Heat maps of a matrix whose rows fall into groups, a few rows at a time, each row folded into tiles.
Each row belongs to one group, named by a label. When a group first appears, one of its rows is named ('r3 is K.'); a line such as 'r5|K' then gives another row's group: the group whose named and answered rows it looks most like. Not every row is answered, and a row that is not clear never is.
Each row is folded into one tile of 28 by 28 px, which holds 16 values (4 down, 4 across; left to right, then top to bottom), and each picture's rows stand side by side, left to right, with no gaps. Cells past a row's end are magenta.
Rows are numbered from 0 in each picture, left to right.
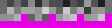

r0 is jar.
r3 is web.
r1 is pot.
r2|jar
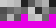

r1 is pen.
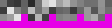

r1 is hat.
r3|pen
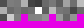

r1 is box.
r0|hat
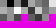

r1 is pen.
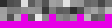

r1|hat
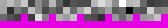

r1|hat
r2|jar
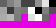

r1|pen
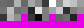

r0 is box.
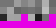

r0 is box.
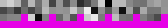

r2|pot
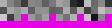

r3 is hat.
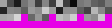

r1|pot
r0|web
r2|web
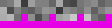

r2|web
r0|pen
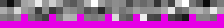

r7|pot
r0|pot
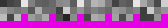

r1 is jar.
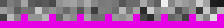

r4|jar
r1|jar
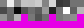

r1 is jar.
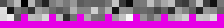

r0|pen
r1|web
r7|web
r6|web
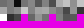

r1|pot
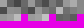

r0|web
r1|web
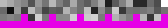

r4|pen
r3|pen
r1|hat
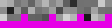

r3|box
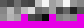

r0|jar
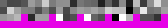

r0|jar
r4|hat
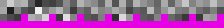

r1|jar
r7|box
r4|hat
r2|hat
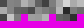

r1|web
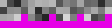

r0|web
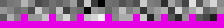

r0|hat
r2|pen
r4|jar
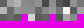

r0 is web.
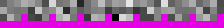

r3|box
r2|pen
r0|hat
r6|hat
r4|box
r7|pen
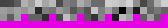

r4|box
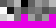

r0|pen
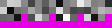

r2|hat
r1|hat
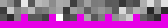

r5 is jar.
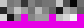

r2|web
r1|jar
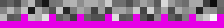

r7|web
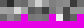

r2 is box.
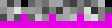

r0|pot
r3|pen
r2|web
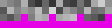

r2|web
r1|jar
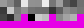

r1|box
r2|web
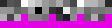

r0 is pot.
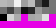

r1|web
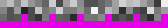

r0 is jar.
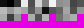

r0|pot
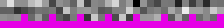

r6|pot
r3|hat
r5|web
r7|pot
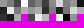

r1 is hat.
